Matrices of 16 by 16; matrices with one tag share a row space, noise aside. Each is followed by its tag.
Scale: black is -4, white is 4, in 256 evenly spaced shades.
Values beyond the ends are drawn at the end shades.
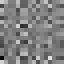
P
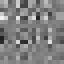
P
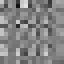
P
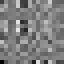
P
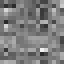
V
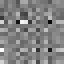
P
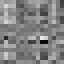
V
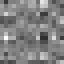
V
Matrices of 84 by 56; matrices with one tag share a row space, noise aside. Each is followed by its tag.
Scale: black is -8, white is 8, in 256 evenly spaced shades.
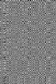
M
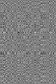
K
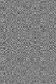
K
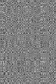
K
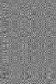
M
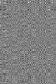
M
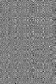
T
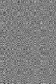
K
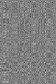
M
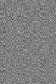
K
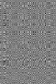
M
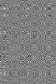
M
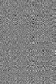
T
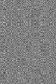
K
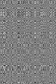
K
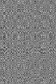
K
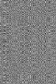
M
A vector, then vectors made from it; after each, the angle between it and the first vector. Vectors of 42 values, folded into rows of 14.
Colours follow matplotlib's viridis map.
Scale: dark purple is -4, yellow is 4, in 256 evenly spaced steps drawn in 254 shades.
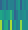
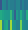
nearly parallel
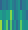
nearly parallel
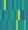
orthogonal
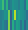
partly opposed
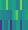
nearly opposite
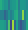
partly opposed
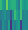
nearly opposite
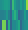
partly opposed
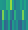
partly opposed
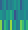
nearly parallel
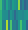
partly aligned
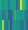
partly opposed
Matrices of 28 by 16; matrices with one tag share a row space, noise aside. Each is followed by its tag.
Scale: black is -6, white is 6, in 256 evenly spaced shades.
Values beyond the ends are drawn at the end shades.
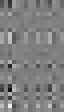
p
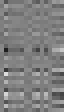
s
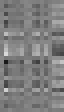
s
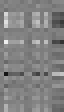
s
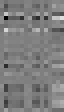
s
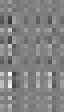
p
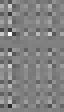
p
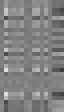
s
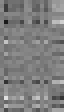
s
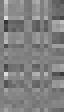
s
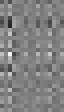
p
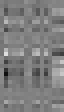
s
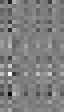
p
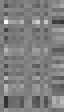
s
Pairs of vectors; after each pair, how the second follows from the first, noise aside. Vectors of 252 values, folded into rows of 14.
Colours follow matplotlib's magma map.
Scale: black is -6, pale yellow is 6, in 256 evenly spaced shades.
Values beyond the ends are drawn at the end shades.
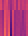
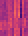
wrapped around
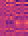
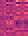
negated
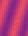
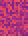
shuffled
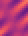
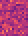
shuffled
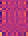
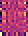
scaled up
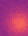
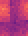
wrapped around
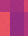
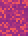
shuffled
